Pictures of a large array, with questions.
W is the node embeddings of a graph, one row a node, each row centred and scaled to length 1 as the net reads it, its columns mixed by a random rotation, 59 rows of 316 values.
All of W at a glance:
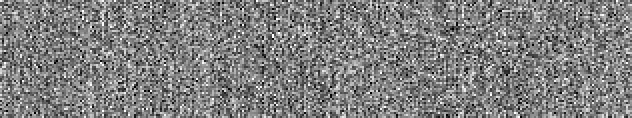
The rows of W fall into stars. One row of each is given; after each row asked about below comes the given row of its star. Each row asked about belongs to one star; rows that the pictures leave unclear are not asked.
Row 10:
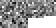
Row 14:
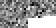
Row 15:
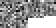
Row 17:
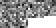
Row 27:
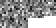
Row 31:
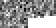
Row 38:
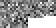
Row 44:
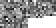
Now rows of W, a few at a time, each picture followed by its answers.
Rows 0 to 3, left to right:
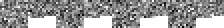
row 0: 38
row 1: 10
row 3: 10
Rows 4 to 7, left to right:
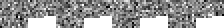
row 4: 38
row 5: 17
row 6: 44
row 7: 38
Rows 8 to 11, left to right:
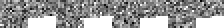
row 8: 44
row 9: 17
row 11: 15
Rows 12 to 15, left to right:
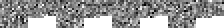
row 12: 38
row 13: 17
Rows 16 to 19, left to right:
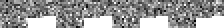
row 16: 17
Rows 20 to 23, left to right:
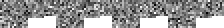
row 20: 10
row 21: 15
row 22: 27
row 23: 27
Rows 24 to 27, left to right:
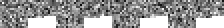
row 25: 31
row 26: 17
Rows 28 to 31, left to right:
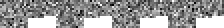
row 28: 27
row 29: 17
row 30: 15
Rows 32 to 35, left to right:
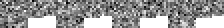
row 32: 15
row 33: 31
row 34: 31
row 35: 31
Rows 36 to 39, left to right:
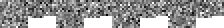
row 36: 31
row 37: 44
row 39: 14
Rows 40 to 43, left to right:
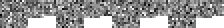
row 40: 15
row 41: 31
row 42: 14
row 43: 38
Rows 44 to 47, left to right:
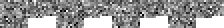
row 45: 10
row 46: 14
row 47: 27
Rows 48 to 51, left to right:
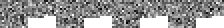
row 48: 38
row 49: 27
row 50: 44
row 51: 27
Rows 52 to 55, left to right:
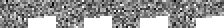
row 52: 17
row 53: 31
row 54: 44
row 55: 17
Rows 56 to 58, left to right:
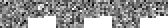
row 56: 31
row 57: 15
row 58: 15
